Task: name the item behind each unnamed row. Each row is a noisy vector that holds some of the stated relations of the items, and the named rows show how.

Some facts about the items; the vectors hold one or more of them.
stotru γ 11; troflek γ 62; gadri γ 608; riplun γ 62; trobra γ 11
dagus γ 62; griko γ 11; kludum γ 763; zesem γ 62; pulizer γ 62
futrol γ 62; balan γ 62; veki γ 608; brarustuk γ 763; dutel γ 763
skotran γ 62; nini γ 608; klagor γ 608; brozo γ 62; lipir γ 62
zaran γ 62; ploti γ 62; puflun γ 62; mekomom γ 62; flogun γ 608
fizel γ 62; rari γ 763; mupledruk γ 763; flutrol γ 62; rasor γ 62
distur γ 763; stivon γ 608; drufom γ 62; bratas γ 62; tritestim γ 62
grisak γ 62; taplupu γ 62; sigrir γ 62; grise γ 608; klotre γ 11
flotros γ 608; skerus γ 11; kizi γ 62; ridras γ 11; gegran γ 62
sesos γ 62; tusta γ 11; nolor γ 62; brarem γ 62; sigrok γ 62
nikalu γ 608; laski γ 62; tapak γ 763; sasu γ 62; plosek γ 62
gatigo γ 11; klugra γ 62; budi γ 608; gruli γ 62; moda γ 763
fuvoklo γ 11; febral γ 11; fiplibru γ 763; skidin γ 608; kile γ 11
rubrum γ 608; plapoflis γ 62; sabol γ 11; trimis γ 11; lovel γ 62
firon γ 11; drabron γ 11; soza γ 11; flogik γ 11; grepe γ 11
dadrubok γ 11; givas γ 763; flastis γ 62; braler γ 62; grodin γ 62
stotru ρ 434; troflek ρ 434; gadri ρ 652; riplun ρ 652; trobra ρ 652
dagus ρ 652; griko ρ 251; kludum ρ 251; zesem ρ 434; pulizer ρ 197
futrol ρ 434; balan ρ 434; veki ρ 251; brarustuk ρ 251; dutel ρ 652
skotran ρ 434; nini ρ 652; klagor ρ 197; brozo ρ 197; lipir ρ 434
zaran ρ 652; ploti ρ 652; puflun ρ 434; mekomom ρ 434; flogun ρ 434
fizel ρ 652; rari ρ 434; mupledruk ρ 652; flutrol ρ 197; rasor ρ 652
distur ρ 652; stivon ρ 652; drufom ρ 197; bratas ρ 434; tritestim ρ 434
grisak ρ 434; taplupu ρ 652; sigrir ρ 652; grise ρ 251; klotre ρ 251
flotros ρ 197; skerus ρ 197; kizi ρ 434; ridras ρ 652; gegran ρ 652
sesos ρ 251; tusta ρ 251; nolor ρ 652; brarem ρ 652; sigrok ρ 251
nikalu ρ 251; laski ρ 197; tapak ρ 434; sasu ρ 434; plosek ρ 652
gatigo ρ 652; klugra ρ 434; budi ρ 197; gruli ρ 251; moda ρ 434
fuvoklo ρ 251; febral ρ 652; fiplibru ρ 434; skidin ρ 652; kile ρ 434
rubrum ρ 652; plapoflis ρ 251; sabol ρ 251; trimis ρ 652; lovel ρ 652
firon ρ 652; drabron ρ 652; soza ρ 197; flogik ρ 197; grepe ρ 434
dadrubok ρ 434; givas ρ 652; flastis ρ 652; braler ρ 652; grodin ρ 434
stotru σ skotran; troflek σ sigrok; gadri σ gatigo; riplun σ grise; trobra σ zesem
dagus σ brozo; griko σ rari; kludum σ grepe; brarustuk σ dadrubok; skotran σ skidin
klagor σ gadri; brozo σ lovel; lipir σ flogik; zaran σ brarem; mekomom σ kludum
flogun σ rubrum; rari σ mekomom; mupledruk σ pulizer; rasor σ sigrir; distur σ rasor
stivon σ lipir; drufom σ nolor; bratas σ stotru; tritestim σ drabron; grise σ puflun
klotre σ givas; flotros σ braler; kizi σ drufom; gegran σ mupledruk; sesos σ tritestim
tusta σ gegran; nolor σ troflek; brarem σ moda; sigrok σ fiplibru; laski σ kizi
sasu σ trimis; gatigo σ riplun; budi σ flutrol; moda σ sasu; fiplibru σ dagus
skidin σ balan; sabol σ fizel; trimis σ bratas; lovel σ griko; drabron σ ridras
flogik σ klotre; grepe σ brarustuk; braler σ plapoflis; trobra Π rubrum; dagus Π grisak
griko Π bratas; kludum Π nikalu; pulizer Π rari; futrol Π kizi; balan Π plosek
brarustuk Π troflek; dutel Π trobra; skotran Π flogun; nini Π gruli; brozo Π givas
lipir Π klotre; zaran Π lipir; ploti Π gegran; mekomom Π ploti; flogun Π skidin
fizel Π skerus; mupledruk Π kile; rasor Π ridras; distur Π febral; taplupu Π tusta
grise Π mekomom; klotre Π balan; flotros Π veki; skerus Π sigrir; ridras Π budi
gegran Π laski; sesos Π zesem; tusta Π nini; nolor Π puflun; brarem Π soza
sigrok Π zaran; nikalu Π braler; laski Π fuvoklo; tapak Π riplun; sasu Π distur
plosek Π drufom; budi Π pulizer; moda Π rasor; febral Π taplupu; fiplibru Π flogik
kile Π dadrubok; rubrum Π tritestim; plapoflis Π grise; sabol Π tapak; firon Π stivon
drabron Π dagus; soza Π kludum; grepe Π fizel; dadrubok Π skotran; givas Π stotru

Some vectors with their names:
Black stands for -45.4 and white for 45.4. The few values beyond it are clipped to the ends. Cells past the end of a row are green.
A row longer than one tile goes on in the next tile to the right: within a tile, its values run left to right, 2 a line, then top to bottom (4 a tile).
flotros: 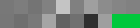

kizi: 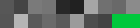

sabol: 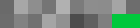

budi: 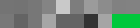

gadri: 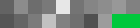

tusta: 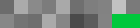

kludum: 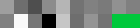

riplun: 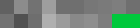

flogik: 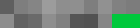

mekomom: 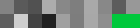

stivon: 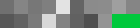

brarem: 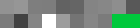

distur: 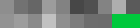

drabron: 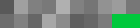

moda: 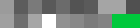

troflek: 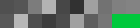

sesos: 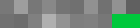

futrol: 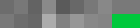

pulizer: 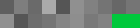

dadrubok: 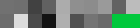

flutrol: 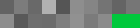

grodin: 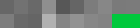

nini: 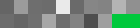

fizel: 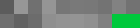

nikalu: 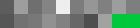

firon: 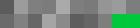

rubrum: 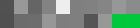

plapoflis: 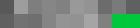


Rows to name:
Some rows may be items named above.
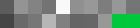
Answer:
grise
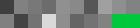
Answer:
stotru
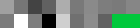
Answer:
brarustuk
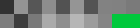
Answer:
balan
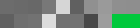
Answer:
flogun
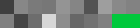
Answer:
stotru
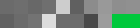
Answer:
flogun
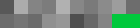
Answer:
klotre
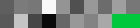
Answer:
dagus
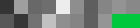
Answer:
skidin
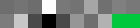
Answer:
brozo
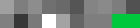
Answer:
zaran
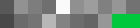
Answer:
grise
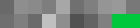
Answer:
trobra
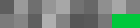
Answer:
febral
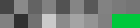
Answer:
skotran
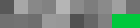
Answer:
klotre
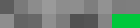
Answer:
flogik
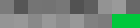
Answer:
tapak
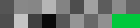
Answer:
sigrok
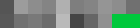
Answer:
fuvoklo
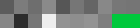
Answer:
bratas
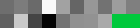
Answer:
lovel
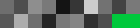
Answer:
laski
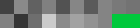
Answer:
skotran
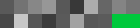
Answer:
nolor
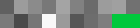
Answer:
trimis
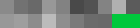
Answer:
distur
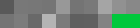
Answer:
kile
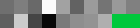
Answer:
lovel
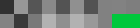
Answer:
balan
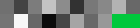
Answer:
fiplibru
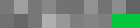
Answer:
sesos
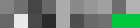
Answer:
grepe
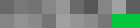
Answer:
givas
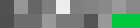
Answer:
rubrum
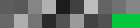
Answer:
drufom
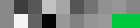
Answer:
rari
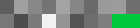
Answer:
trimis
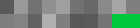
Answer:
febral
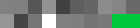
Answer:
sasu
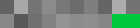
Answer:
gruli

